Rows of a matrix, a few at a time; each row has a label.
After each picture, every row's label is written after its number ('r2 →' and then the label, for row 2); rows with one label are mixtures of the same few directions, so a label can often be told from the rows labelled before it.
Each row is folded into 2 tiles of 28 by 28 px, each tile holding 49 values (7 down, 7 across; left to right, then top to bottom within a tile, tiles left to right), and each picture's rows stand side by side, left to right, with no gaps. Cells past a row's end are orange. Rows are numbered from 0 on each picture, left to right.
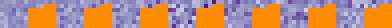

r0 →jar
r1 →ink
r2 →ink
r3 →ink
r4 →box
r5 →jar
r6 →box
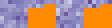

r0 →jar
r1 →box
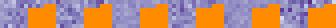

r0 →box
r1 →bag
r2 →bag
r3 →bag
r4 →jar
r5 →box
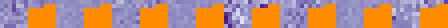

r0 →bag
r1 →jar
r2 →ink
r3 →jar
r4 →jar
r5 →box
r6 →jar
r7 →box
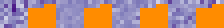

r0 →bag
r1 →bag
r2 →ink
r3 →bag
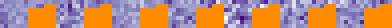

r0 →jar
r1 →bag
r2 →box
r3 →bag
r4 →jar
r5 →bag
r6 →ink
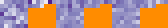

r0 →bag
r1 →bag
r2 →ink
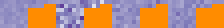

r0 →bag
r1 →ink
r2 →ink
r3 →box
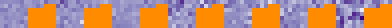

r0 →ink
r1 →ink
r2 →box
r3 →box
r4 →ink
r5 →box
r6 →jar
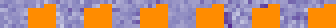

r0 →ink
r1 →jar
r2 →ink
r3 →bag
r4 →jar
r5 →jar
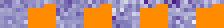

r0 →ink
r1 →box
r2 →box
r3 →ink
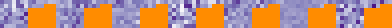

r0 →bag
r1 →box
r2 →ink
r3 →bag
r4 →box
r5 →bag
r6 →ink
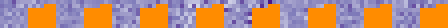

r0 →box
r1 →bag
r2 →ink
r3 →box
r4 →ink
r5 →jar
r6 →bag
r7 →box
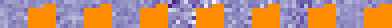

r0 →jar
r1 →jar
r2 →bag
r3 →ink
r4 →ink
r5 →box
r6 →box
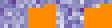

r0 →box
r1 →jar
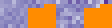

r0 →box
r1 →bag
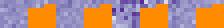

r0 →ink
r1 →box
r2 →box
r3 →ink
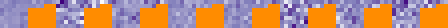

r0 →box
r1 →ink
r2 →bag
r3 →box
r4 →bag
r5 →ink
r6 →jar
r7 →box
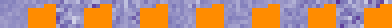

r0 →box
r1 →jar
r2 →bag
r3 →box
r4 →bag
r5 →box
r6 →bag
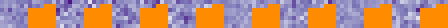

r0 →box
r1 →box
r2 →bag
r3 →jar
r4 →box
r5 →bag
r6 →bag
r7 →jar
